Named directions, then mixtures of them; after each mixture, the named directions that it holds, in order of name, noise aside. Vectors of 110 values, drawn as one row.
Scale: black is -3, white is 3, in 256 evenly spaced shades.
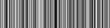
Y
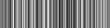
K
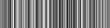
K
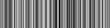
K, Y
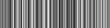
K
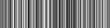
K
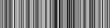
K, Y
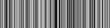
K, Y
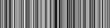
K, Y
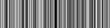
Y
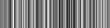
K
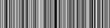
Y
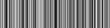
Y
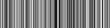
K, Y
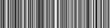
Y
